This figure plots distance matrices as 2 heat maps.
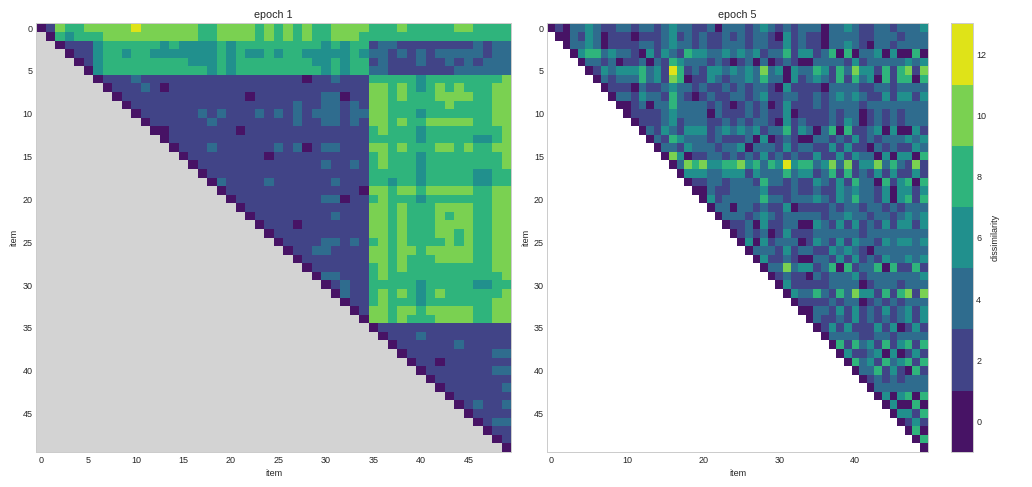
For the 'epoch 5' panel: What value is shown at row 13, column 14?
4
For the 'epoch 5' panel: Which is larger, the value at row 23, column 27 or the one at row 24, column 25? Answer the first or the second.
the second
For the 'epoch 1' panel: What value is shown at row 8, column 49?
10
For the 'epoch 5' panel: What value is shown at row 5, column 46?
8
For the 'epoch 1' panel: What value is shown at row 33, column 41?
10
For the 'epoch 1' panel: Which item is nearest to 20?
32
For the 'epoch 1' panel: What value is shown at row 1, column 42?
8
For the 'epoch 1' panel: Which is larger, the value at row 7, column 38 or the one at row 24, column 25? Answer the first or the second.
the first
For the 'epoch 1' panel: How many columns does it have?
50
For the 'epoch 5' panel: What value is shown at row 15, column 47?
6
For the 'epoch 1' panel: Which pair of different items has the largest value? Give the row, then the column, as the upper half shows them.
0, 10
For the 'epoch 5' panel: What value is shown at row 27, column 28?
6
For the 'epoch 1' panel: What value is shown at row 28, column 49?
10
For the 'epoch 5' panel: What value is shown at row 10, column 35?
2
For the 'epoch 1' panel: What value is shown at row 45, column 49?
2
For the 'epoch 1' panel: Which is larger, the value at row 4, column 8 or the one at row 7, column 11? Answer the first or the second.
the first
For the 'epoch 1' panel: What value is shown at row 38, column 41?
2
